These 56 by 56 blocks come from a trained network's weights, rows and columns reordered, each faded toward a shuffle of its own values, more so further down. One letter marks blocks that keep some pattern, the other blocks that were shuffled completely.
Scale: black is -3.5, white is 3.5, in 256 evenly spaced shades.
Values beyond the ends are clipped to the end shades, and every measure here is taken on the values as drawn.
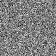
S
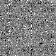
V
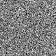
S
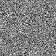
V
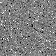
S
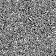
S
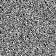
S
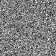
S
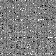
V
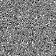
V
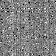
V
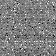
V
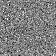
S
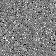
S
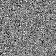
S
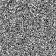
V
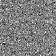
V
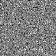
V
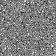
S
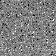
V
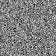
S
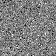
S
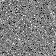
S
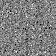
V
